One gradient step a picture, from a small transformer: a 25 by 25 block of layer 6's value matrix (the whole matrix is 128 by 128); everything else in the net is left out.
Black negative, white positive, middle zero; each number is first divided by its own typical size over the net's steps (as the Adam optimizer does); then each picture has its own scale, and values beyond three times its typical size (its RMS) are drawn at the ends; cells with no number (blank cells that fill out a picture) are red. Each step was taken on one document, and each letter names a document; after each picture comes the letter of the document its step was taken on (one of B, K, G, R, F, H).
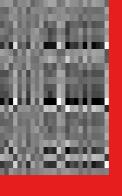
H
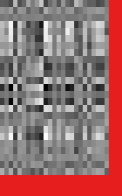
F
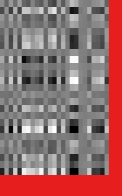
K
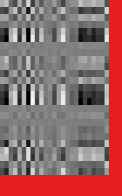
H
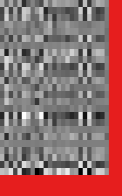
F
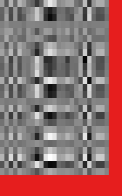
F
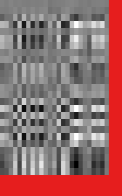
K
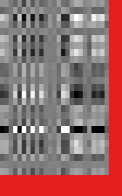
K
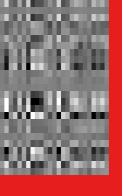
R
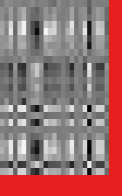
F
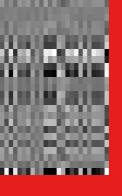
H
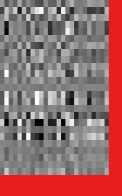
R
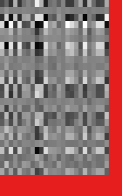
F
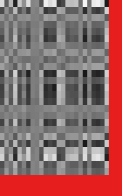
H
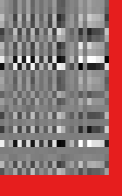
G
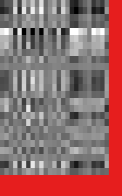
K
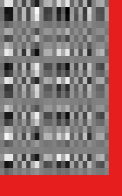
F
